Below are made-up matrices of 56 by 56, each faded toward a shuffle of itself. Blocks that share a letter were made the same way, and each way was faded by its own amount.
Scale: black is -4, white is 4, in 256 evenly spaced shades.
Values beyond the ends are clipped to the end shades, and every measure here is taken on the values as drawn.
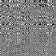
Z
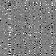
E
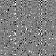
E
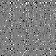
E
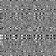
Z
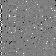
E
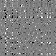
E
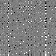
E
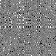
E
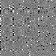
E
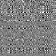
Z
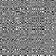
Z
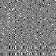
E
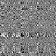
Z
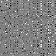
E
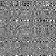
Z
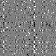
E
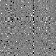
E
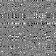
E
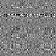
Z
